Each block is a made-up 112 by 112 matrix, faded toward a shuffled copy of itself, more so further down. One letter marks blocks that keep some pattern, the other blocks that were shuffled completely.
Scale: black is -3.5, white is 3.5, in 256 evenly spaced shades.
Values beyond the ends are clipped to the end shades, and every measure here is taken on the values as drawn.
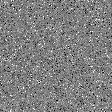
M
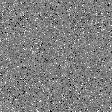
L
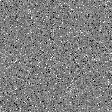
L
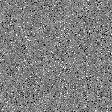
L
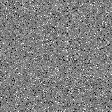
L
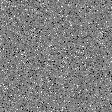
M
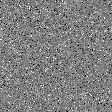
M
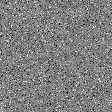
M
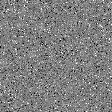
L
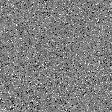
L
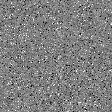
L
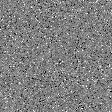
M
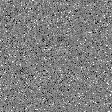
L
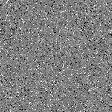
L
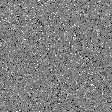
M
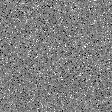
M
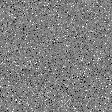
M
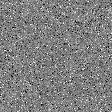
M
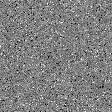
M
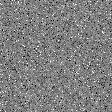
M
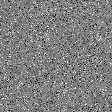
L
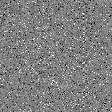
L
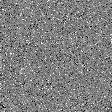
L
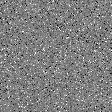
M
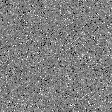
L
